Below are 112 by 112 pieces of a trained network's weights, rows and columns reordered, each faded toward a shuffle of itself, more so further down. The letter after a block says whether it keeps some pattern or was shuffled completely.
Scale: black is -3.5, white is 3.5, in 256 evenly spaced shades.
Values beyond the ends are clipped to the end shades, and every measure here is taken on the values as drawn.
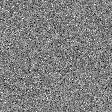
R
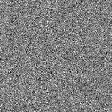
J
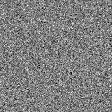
J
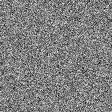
R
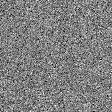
R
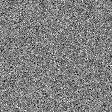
R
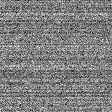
J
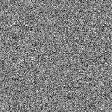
J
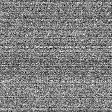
J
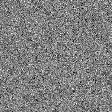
J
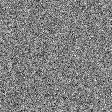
R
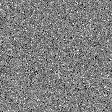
R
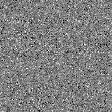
J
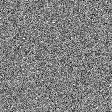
R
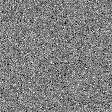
R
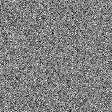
J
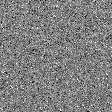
R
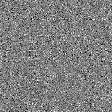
J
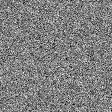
R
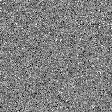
J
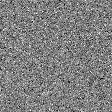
R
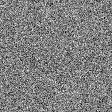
R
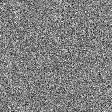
R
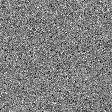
R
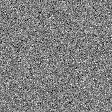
R
